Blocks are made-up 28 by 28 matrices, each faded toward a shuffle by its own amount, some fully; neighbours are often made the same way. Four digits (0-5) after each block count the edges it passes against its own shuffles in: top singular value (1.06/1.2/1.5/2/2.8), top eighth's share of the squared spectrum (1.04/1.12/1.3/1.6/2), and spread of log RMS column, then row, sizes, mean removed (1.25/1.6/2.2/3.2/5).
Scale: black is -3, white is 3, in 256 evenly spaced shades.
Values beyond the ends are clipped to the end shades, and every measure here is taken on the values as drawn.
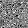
0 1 0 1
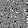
2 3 0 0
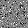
0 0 0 0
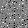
2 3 0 0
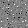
1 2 0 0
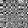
4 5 2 3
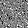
1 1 0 0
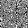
1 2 2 0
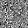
1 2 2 0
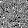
0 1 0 0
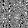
1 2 1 0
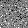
0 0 0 0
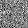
0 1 1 0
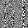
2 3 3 0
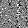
1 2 2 0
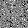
1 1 1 0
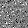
0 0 0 0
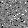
0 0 0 0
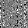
2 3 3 0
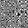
3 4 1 2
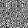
3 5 2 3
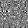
3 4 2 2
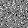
1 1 0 0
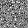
2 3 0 1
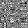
3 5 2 2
